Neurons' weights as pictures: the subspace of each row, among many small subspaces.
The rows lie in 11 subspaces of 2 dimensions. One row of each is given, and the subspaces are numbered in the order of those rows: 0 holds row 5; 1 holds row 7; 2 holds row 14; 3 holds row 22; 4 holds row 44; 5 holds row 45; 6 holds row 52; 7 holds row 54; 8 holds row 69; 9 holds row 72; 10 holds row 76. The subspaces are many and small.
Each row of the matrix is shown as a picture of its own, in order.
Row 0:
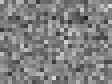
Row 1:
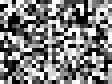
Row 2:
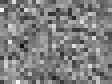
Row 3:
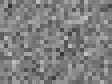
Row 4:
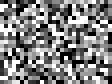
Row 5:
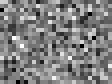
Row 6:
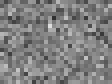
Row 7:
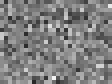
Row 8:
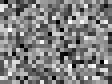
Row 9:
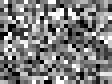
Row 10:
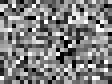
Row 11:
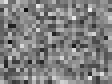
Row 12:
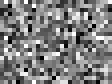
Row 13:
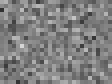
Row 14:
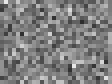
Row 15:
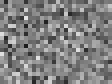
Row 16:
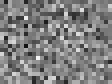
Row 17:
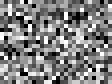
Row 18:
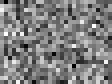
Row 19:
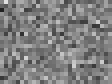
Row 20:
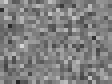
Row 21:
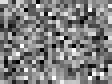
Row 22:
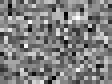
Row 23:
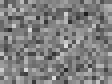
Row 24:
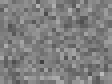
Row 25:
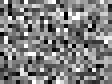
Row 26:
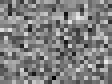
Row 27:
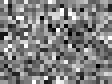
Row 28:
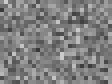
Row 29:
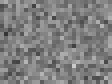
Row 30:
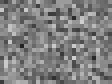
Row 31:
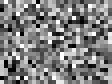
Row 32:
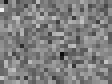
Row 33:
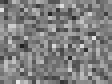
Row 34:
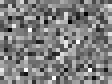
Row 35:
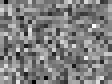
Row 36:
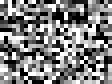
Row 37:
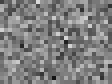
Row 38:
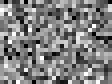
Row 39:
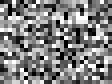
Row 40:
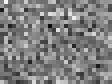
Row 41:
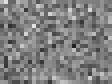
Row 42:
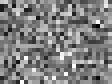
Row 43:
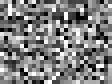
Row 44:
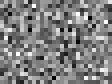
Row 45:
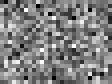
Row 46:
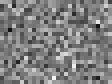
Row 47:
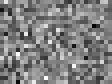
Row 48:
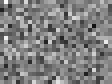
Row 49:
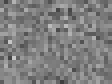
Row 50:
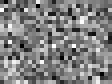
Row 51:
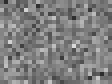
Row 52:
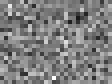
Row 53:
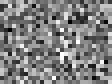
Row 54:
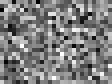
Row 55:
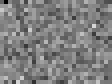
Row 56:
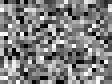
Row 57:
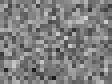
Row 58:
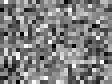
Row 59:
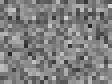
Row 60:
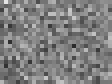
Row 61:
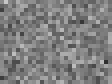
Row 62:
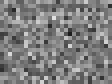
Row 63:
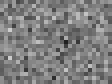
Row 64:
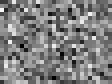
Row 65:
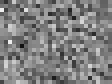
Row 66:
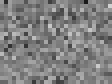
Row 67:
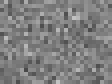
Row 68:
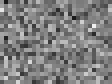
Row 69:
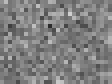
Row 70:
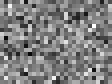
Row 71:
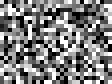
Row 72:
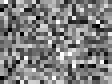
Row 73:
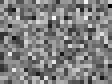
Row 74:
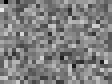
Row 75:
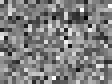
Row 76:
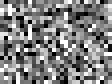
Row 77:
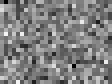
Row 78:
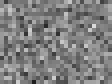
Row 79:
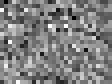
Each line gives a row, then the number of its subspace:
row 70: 6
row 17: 6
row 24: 8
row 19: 9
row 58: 9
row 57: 8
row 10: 9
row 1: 1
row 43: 3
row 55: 4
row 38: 4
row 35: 10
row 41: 5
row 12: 4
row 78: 10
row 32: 6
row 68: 6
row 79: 7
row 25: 3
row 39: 3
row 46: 10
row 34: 9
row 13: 0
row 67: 3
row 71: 10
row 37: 1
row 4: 2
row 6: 7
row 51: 5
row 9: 8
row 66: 8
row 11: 5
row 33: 0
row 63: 9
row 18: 4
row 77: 4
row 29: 4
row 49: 7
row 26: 3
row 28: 6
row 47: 10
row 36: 3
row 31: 6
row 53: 2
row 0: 1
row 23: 9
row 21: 5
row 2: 7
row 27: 8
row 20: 0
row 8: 2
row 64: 7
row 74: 2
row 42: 10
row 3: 8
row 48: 6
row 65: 7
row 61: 2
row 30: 7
